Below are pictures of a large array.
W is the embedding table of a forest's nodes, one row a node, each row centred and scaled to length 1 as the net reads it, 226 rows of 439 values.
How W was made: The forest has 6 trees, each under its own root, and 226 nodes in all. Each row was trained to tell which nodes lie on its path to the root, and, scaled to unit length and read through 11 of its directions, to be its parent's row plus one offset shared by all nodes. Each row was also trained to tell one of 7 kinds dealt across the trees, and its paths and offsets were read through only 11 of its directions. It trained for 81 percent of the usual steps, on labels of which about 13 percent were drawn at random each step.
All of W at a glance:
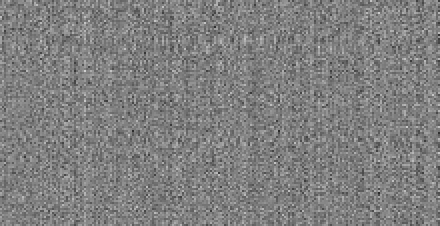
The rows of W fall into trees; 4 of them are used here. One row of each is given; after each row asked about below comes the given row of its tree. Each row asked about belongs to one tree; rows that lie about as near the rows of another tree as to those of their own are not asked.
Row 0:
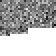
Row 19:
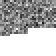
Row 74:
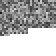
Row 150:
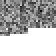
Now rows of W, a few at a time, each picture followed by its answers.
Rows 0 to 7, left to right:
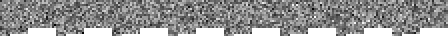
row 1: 0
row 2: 74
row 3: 150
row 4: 74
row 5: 0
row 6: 0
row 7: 150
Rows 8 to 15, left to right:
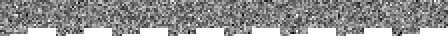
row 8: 74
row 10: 19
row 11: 0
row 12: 74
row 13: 74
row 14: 150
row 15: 150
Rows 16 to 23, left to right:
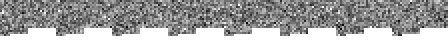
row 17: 74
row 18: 74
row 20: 74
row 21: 0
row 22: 0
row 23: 0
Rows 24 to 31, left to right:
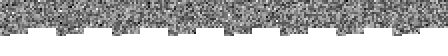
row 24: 19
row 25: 74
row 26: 74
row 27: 150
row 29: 74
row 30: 74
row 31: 19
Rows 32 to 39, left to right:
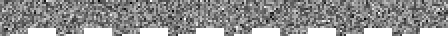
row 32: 74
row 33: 74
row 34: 19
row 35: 0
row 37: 74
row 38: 0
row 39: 0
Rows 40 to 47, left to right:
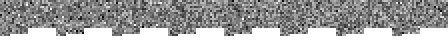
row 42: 0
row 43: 19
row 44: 19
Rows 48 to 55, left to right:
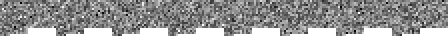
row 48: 74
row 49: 0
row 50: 19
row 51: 74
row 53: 74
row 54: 74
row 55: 0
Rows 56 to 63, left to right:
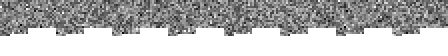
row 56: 19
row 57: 150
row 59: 74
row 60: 0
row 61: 0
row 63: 150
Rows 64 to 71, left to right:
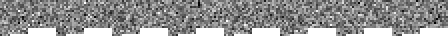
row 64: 0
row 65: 0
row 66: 74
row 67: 0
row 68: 0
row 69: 74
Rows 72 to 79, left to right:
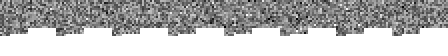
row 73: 74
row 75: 150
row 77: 74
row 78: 0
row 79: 19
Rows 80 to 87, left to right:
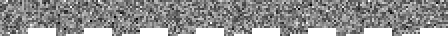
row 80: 74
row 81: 150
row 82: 150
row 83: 74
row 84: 0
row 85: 0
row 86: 150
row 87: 74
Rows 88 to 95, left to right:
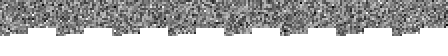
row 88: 150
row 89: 74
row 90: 0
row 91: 74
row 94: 0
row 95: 0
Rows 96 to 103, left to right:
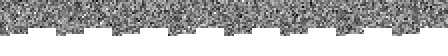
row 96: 150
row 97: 150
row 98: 0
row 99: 74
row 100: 0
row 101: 150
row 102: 74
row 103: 150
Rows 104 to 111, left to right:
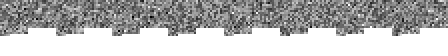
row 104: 74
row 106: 19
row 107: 0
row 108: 74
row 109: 0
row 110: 150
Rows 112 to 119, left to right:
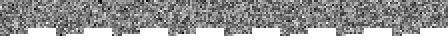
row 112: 19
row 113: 74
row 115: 74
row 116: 74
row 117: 19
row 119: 0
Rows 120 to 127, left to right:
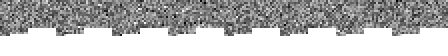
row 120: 0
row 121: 74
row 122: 19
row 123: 74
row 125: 19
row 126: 74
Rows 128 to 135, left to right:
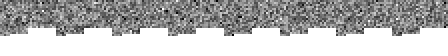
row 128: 74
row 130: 0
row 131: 150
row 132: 0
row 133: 150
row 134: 0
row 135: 150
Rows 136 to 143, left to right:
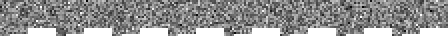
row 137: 0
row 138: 74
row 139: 74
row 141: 74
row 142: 19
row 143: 19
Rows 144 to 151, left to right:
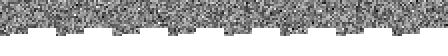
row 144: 19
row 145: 0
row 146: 19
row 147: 0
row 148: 150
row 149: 74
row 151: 19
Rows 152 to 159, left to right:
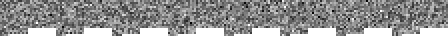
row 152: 74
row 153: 74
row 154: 19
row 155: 74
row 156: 150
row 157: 0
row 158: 0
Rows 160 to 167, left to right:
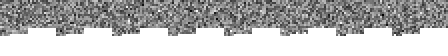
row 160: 74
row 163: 150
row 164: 74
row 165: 0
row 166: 19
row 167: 0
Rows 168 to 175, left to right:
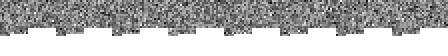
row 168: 150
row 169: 0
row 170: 0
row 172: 74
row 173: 0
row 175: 150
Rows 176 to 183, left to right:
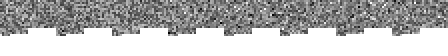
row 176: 0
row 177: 19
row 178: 74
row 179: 150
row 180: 74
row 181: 0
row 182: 0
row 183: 74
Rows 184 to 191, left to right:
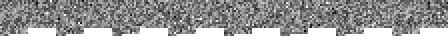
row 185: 150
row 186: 74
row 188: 0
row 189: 0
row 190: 74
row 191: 74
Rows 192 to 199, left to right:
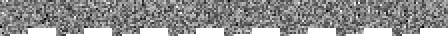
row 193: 19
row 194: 0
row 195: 0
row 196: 74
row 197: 74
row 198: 74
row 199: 0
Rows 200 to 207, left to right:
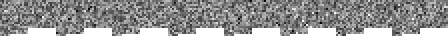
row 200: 74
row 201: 150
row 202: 74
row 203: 19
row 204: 150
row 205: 74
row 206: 0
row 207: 0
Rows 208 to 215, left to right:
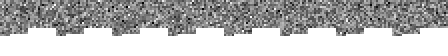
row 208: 150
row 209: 150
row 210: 74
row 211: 74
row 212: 0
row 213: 19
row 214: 150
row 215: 19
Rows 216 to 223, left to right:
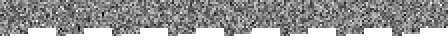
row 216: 0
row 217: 19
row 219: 150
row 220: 19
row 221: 0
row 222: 19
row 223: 0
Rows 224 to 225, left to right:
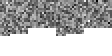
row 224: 0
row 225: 150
